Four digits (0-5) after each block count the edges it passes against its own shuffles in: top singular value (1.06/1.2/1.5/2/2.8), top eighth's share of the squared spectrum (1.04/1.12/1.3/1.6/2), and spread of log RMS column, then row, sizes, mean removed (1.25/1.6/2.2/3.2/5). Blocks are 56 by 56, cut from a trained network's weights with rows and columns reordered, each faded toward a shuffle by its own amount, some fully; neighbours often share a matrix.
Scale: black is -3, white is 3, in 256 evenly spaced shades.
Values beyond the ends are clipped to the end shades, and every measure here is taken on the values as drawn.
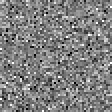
0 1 0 0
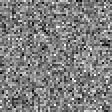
1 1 0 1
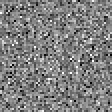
0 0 0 0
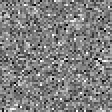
2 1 1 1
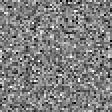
0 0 0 0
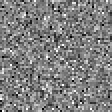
0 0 0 0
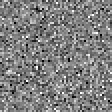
1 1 0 0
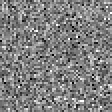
0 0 0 0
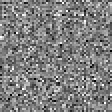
2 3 0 1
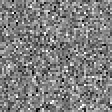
1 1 0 0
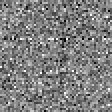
2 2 0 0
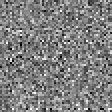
3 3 2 2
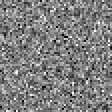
0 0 0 0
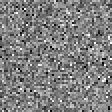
0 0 0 0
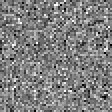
3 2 1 1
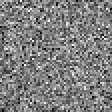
2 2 0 0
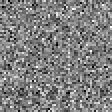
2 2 0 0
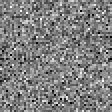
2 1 0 0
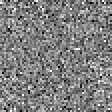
1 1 0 1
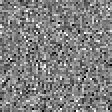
2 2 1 1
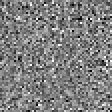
2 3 2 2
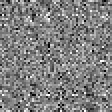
3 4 2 2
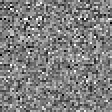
2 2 1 1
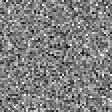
1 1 0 0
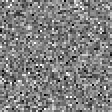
1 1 0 0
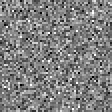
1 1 0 0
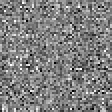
2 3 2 2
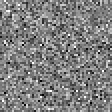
1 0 0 0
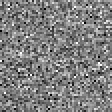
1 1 0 0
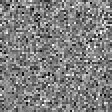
0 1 0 0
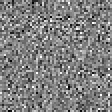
2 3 2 2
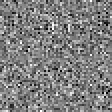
2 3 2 2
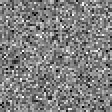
1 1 0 0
